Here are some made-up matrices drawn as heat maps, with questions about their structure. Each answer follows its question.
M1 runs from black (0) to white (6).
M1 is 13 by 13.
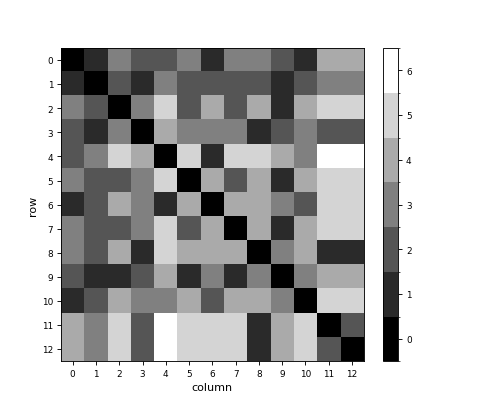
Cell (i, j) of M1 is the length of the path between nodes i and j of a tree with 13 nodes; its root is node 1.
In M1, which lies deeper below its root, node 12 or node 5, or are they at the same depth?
node 12
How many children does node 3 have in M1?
1
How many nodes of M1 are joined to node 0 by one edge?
3
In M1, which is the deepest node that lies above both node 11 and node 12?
8
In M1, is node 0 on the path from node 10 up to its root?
yes
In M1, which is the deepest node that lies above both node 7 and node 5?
9
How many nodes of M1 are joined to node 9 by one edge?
4
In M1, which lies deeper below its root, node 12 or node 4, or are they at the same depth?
the same depth
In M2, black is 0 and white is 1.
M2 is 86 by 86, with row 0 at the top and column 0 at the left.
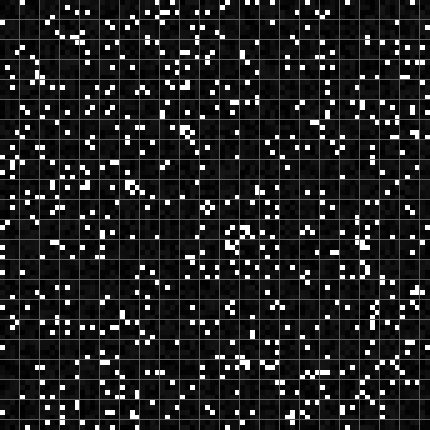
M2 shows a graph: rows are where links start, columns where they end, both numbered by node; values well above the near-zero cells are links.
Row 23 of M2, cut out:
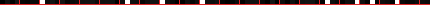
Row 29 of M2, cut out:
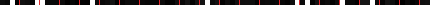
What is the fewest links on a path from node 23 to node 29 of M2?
2
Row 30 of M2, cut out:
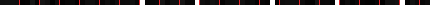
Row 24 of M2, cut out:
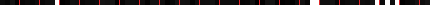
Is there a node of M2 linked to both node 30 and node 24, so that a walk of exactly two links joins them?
no
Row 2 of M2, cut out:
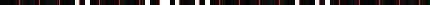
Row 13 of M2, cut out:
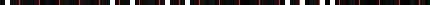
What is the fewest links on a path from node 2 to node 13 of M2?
2
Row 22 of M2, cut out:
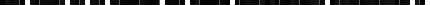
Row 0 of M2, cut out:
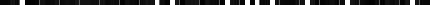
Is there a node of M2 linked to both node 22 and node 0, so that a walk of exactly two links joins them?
yes
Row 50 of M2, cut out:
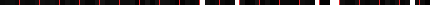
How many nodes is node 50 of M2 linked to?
6
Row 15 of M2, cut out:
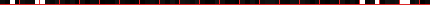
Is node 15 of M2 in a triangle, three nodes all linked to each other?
no
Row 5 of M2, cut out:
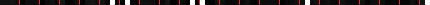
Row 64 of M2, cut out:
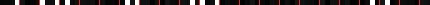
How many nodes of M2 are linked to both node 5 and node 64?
3
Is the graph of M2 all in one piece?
yes
